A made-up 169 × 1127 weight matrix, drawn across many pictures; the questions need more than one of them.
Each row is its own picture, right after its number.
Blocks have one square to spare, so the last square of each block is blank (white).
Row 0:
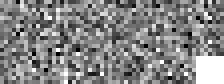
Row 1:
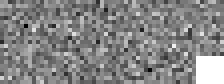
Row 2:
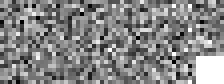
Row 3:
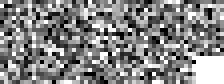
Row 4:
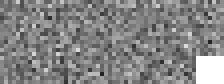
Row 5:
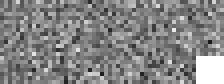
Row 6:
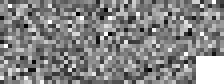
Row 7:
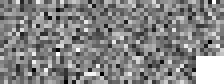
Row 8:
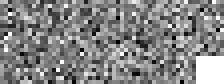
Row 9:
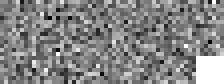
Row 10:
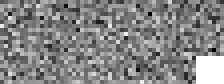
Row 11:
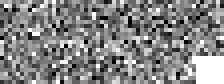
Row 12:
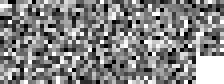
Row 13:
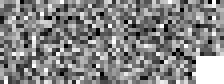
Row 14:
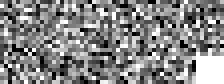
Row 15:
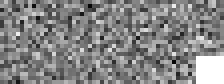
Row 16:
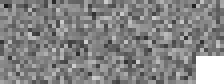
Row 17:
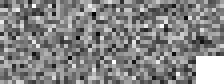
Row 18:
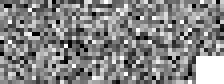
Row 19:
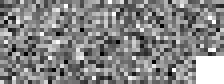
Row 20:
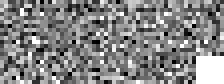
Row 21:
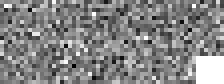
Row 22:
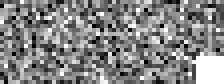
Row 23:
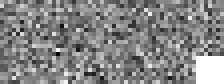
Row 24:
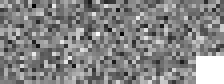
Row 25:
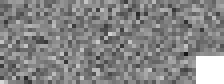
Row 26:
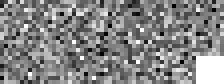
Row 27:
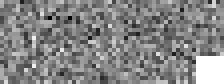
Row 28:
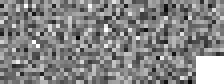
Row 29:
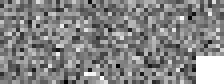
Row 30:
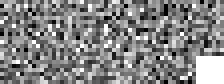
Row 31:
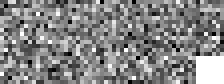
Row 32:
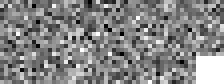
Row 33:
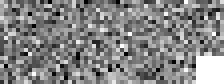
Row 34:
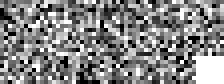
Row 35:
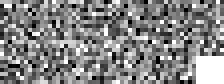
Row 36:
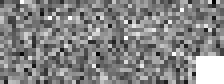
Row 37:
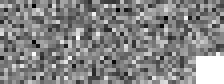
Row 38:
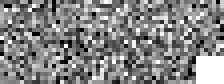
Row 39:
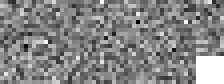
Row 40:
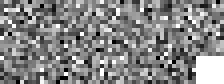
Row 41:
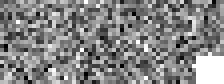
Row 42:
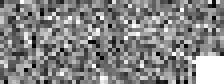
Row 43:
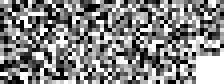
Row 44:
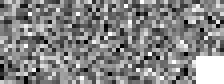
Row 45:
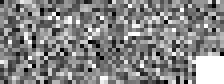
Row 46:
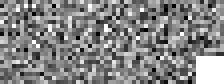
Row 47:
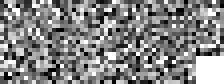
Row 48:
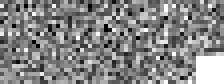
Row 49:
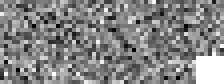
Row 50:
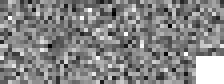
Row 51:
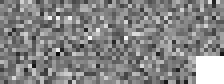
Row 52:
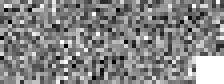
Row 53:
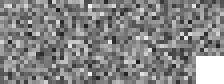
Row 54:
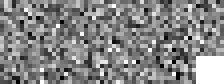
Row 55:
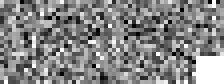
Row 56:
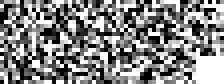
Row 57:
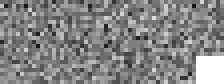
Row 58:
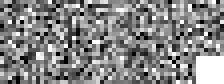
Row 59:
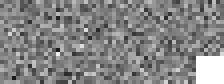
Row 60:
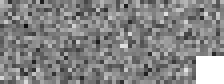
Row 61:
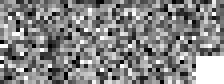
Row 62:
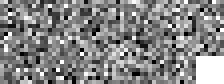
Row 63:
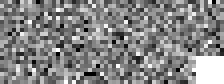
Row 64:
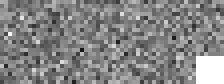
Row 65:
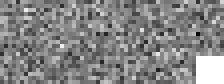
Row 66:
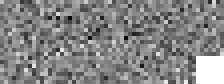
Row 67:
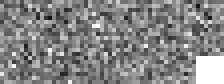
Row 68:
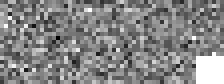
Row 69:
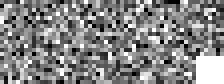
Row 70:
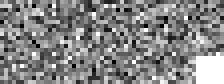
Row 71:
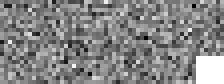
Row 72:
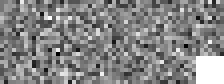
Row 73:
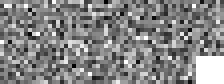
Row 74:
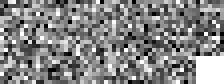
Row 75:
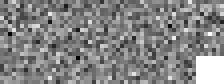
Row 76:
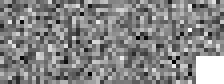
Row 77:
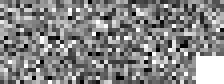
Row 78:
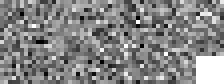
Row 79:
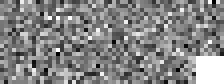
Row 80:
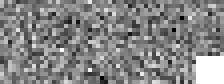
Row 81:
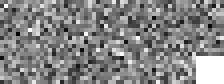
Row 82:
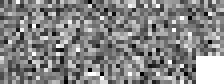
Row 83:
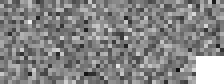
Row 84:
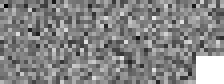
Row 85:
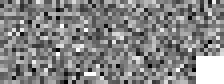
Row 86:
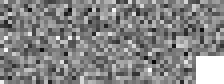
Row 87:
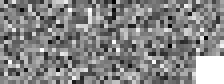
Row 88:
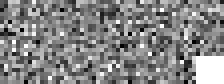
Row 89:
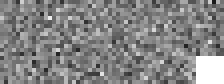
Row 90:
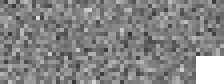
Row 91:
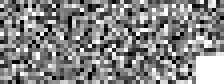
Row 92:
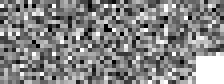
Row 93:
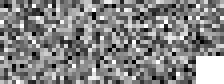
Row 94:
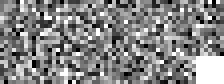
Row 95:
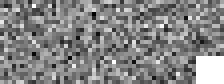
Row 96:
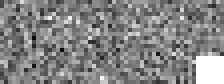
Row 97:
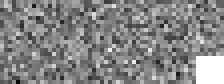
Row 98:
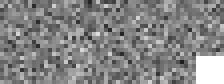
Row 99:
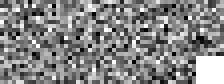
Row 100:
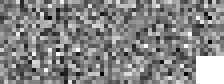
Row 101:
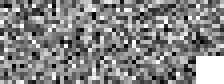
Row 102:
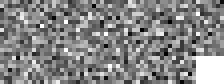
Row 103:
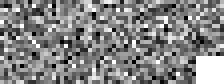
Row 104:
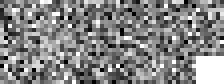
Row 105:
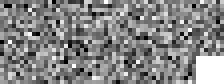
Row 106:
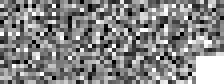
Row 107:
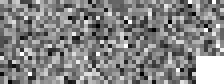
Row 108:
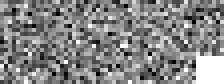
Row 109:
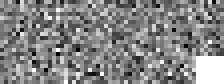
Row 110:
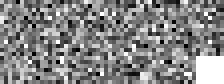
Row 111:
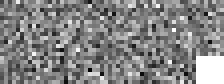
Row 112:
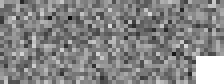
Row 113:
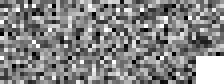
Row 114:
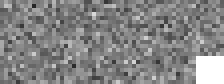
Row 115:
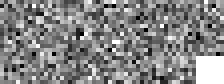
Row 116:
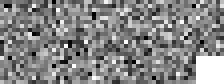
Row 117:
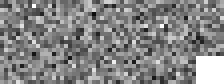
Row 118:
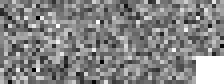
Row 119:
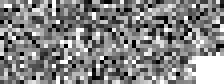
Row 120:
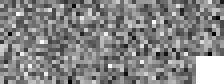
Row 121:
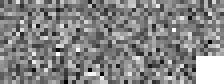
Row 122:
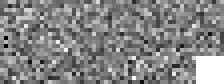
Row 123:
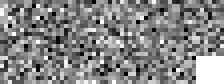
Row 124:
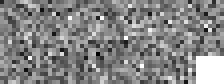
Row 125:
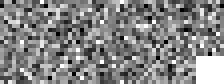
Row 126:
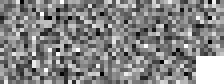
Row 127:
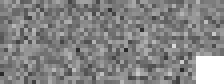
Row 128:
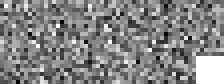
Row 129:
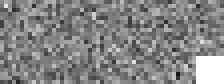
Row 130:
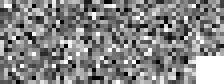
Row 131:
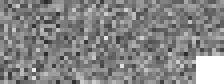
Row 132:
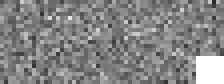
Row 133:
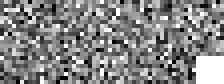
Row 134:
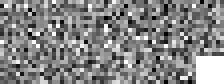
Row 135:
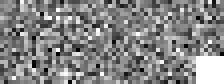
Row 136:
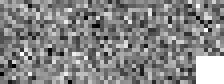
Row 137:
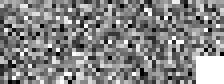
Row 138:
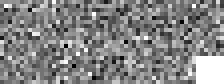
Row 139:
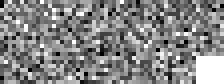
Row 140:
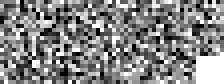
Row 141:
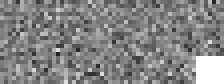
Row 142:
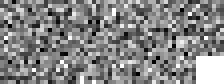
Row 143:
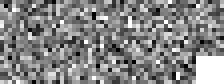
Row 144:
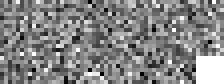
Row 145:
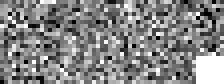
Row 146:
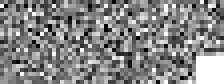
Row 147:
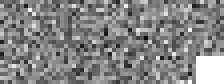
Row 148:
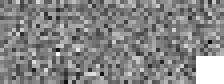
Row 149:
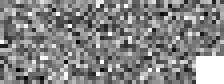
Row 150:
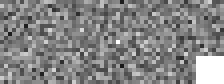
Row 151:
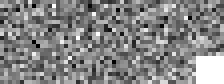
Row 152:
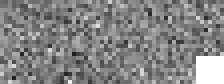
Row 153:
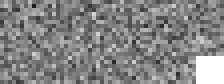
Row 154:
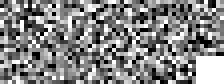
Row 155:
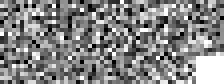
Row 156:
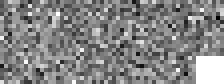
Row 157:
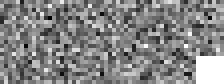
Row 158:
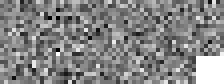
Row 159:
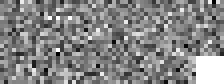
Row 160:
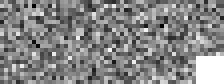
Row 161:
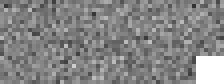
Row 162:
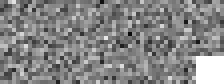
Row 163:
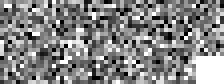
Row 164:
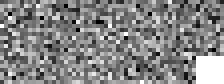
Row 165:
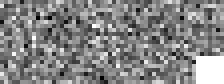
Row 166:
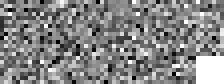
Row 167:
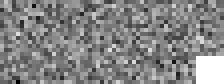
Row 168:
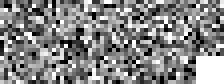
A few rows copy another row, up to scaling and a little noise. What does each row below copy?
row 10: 164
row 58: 76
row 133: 40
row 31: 74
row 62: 8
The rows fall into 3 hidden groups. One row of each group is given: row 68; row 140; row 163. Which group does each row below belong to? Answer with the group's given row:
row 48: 163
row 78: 68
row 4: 140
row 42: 140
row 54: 163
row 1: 68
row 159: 140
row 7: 140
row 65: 68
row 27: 140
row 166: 68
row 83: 140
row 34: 68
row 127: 68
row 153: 163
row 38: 163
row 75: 68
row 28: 163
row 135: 140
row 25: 68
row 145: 68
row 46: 163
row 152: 140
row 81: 163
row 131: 68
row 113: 163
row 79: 140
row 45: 140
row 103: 163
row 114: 163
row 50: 68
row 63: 140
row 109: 140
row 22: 140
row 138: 163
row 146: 163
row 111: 140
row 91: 163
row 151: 163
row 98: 163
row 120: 68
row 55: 140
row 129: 163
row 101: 163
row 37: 163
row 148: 140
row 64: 68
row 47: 68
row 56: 140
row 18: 163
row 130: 163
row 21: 163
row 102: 68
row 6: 68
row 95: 163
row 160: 163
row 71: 163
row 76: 163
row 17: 163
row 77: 68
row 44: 68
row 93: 163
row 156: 68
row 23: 140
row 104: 68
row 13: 140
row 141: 140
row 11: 163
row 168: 163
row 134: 163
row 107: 140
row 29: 140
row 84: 163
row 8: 68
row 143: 163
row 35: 163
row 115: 163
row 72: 140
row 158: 140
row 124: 140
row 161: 163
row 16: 163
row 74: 68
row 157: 140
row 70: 163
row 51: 140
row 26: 68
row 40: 163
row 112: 140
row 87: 68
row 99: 163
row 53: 163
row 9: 140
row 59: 140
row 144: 140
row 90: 68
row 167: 163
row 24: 163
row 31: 68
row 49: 68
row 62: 68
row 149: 68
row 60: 68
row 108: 68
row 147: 163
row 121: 140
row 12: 68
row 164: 68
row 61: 68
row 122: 68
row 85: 140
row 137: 140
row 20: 68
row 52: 163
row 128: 163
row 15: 163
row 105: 163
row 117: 163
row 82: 140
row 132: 140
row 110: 140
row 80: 140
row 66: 140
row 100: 140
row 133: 163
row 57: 163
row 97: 163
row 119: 163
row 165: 140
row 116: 163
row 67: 140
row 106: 163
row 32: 163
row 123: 68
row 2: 163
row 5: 140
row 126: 140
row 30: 163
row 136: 140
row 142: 68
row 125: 68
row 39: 68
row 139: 68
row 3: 140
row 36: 140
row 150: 68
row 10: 68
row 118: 68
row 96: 140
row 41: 68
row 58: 163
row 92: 163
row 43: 163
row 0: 140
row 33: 68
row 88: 68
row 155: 163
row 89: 140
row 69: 140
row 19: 68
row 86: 68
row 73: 163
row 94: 140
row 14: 68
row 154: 163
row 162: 68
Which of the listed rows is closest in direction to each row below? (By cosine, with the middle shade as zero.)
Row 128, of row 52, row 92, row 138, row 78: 138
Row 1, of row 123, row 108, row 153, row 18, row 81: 108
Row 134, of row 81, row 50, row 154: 81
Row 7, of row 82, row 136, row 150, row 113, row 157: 82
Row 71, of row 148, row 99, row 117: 117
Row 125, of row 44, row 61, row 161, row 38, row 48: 44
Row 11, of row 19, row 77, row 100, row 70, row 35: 35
